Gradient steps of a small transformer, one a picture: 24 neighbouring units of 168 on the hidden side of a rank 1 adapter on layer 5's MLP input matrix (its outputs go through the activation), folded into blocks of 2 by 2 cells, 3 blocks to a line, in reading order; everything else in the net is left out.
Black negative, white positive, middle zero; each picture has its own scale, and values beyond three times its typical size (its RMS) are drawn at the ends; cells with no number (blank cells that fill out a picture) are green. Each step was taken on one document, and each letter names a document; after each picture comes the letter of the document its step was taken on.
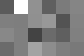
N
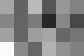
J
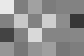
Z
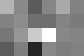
J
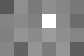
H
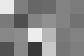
J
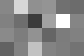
N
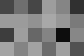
Z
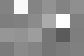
N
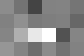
J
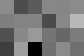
H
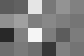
Z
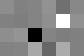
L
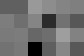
H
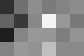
Z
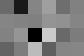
L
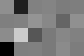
L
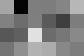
N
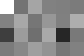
Z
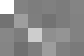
Z
